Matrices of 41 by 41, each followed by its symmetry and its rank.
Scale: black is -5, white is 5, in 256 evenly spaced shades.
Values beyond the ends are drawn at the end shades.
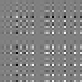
symmetric, rank one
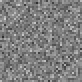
symmetric, full rank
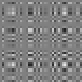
symmetric, rank one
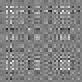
symmetric, rank two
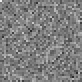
symmetric, full rank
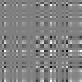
symmetric, rank one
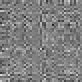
neither, rank five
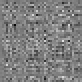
neither, rank five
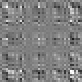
symmetric, rank two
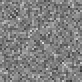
symmetric, full rank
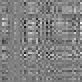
neither, rank three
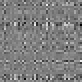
neither, rank three
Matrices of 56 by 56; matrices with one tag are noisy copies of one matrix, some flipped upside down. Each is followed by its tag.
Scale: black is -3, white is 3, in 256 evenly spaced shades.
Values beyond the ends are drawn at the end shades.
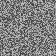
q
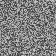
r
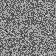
q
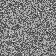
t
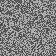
t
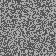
r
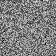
t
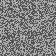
q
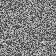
t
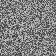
t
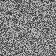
t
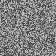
r
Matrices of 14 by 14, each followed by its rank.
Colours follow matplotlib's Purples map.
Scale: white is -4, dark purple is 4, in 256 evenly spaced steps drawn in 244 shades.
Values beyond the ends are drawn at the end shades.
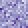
full rank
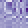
two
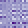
two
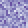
full rank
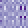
two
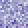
full rank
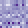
two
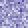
full rank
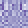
two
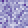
full rank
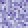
full rank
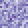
full rank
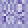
two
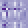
two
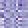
two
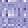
two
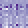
two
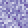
full rank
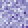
full rank
